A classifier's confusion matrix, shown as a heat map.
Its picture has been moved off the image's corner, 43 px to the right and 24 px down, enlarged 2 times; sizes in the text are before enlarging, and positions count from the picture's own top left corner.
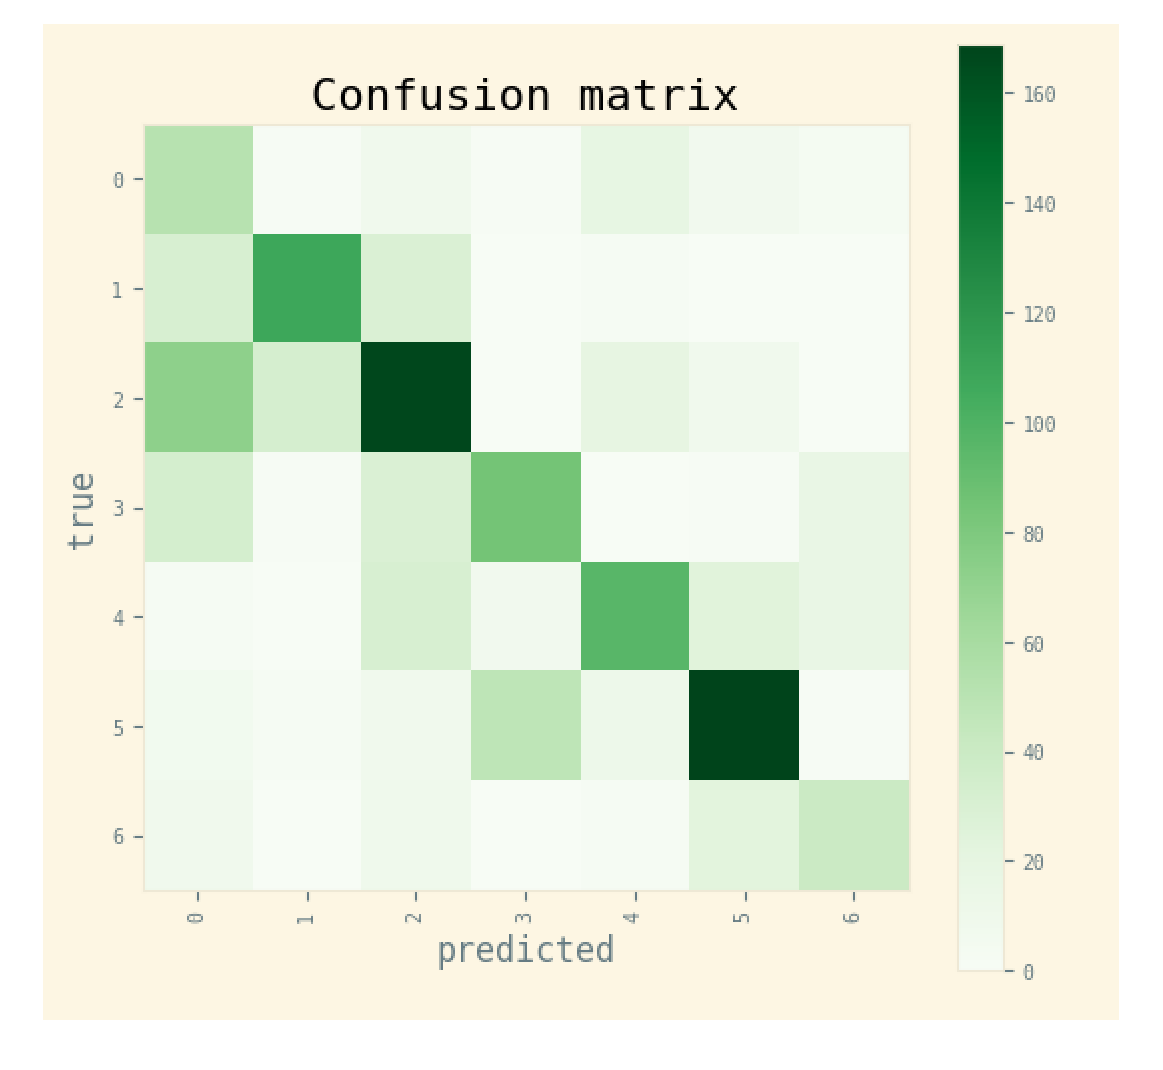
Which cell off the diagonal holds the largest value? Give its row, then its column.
2, 0
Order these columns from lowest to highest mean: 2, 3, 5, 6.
6, 3, 5, 2
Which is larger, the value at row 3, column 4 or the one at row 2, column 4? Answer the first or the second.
the second
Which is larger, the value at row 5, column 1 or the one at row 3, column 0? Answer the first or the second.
the second
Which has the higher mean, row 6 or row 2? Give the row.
2
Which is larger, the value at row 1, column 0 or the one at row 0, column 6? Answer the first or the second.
the first
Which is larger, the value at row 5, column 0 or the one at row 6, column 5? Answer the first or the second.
the second
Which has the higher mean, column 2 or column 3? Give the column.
2
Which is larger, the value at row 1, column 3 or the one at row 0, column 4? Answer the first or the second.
the second
